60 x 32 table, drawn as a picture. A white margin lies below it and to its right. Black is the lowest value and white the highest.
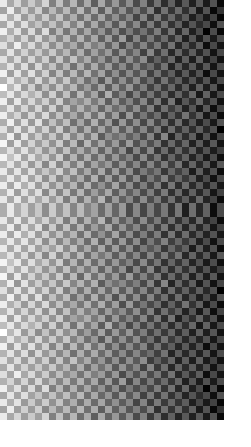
Mirror symmetry: top to bottom. Average level on the scale: 50%. Grain: checkered. Slope: up to the left.
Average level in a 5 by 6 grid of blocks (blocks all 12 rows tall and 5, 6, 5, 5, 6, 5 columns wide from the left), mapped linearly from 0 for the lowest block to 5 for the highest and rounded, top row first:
5 4 3 2 1 0
5 4 3 2 1 0
5 4 3 2 1 0
5 4 3 2 1 0
5 4 3 2 1 0
